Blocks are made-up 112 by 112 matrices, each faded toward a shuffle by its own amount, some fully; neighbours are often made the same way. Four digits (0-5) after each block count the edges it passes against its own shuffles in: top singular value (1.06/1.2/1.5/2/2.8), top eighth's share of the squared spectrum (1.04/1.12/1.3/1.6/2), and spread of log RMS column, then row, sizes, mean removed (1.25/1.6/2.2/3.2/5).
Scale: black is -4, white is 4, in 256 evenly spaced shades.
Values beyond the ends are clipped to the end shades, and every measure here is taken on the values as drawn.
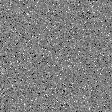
2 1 0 0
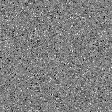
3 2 0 0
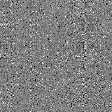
4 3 2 1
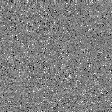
3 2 1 1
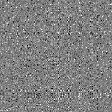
4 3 2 2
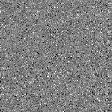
4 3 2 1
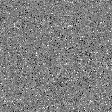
3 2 0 0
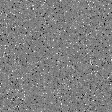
2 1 0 0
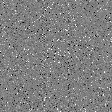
2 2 1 0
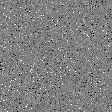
2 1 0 0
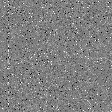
2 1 1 0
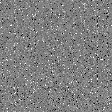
2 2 1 0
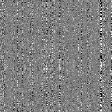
4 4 4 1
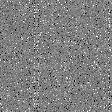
3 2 2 0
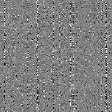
4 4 3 0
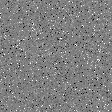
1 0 0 0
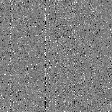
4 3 2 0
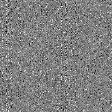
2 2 3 0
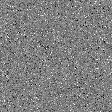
1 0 0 0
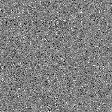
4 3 1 1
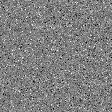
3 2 0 0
